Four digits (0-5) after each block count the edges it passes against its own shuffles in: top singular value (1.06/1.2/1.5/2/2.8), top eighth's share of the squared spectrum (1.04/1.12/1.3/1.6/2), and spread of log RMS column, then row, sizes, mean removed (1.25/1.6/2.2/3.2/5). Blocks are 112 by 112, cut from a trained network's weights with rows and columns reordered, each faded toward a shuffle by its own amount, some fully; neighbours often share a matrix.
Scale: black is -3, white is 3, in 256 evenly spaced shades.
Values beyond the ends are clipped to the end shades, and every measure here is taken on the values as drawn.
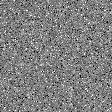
0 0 0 0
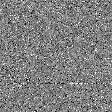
2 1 1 1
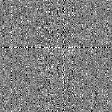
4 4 4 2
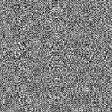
4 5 3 2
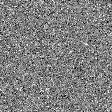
1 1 0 0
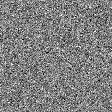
2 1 0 0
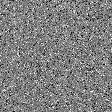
0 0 0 0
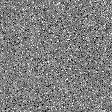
0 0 0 0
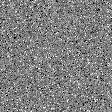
0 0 0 0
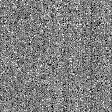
2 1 0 0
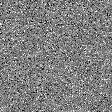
0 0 0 0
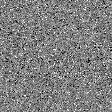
1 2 0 2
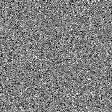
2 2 0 2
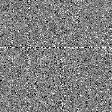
3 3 3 1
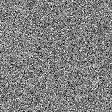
2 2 0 0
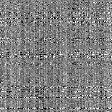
4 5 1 4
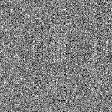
3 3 2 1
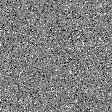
1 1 0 0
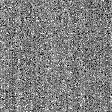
3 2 0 2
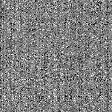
3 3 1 3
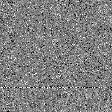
3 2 2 1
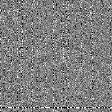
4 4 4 2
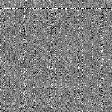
4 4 4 2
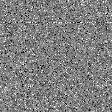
2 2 1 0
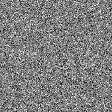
2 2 1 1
